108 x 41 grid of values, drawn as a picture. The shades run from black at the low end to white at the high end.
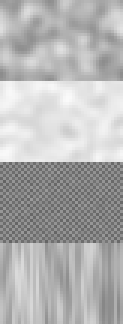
It is made of 4 by 1 panels. Panel 1,1: high, blotchy. Panel 2,1: very high, blotchy, faint in contrast. Panel 3,1: middling, checkered. Panel 4,1: high, streaked downward.
